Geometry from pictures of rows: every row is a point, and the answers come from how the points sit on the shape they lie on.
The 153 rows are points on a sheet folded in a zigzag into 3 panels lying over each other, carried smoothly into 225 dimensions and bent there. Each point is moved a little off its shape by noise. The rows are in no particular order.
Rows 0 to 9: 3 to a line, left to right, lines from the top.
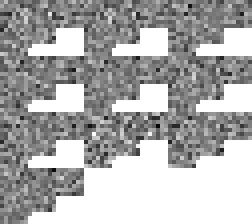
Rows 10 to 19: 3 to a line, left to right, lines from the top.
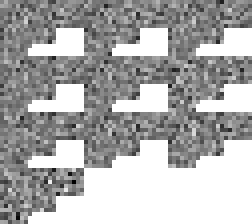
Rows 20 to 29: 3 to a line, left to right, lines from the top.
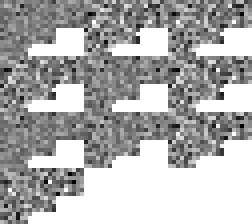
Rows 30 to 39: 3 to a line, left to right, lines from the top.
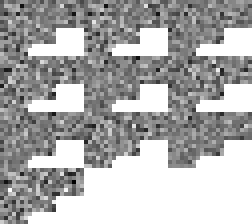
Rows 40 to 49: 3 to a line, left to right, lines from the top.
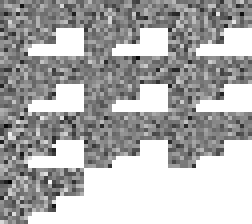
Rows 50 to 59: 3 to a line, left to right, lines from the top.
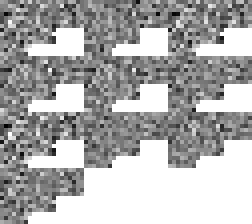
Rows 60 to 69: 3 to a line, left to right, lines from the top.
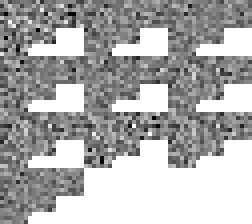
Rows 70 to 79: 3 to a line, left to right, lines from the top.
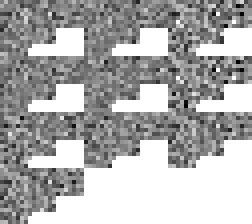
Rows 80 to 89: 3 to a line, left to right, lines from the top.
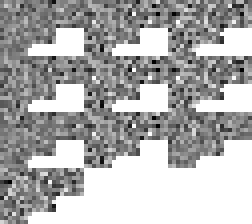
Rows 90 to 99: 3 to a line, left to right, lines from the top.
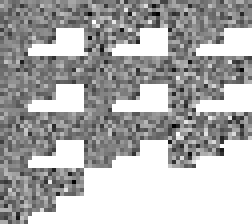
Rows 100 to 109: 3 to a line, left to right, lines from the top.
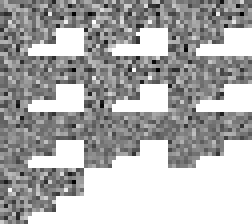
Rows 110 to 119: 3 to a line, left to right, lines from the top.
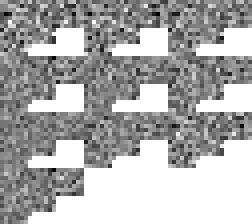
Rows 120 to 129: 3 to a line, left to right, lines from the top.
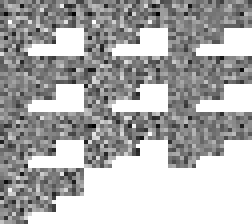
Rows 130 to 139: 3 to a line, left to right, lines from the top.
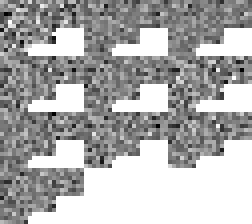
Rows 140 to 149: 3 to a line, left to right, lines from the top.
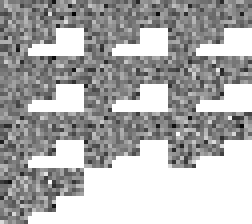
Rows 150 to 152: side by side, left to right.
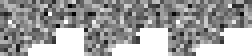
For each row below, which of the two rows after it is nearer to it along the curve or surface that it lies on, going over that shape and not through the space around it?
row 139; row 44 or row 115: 44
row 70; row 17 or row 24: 17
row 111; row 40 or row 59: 40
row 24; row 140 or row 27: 27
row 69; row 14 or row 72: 14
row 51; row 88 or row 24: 88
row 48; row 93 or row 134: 93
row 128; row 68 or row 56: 56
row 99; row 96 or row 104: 104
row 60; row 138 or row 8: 8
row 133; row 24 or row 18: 18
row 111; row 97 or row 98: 98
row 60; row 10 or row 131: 131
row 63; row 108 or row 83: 108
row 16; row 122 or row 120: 122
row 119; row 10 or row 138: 10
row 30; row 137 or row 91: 91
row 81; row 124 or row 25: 25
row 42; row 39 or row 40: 39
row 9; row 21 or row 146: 146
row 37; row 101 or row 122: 101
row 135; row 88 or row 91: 88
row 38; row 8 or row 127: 8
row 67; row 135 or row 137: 135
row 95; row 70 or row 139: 139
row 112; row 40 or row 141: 141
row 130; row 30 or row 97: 30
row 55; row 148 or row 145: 148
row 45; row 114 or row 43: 43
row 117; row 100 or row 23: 23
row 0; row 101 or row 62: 101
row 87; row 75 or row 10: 75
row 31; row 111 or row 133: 111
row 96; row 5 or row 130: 5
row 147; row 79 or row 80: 80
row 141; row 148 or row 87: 148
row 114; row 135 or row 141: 141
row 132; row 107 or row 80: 107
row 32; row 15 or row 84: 15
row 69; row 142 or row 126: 126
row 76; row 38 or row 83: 38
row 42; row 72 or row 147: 72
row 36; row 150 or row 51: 51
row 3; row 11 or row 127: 11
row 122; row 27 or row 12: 27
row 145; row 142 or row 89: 89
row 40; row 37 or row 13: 13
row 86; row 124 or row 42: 124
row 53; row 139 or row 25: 25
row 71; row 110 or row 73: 73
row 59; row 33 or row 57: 57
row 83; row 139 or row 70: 70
